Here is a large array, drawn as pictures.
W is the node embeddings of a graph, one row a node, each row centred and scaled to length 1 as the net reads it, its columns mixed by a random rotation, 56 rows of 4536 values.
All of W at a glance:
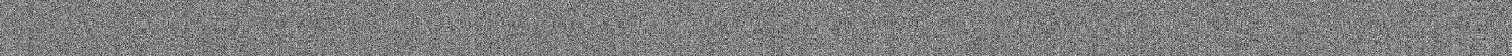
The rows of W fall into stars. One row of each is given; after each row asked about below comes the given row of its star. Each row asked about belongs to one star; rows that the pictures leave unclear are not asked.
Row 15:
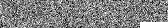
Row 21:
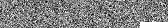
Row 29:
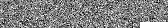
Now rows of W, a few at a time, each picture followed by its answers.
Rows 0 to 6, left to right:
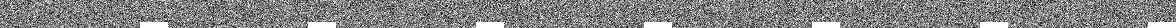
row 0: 29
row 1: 29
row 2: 21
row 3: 15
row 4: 15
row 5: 15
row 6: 21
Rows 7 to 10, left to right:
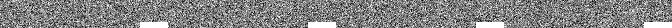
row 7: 15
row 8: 29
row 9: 29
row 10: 21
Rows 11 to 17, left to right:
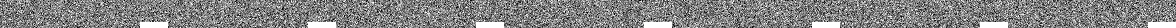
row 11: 15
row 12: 15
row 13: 29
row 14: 29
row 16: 15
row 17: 21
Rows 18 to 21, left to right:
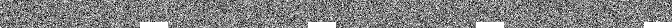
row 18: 29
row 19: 21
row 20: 15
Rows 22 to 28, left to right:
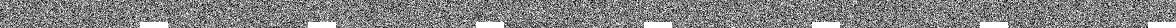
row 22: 21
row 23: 21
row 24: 21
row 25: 29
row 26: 21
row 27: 21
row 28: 29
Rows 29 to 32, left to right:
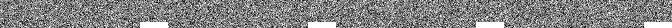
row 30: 29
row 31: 15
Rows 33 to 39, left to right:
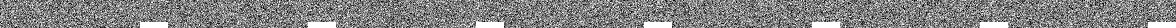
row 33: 29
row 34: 15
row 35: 21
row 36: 15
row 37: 15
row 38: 29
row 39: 29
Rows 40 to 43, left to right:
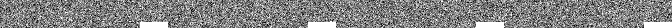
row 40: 21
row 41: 15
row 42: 21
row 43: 29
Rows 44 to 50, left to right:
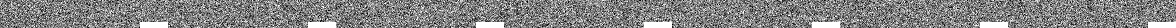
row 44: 29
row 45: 15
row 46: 29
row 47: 15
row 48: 15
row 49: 29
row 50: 15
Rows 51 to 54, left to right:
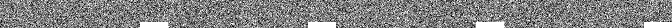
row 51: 15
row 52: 29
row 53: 15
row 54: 29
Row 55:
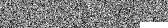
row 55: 15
